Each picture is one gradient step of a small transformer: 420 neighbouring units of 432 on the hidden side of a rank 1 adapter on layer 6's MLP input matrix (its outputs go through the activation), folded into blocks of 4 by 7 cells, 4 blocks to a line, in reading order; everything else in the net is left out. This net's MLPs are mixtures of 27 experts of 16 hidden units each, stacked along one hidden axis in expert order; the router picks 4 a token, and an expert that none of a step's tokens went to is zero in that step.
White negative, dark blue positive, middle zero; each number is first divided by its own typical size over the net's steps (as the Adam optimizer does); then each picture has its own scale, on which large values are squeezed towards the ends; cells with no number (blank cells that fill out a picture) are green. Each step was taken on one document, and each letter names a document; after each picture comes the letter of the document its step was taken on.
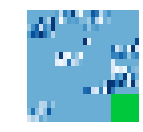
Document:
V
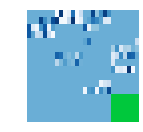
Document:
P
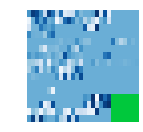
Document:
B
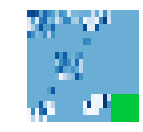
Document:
B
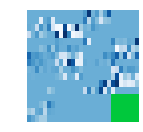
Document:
V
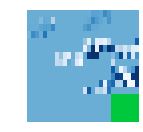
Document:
V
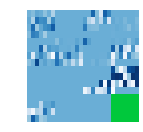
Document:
V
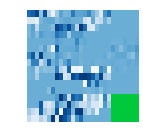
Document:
B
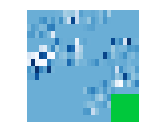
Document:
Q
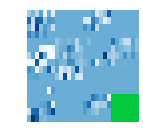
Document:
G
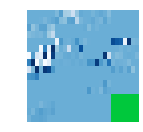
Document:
P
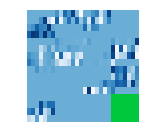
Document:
V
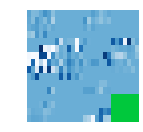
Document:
Q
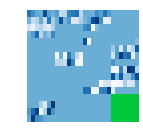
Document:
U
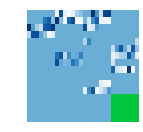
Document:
P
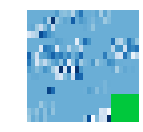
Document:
Q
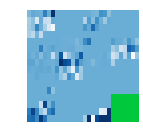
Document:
Q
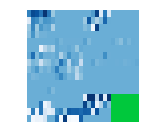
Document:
B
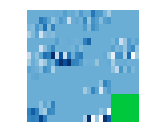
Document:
Q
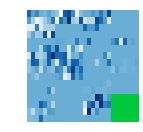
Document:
G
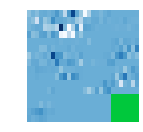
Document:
Q
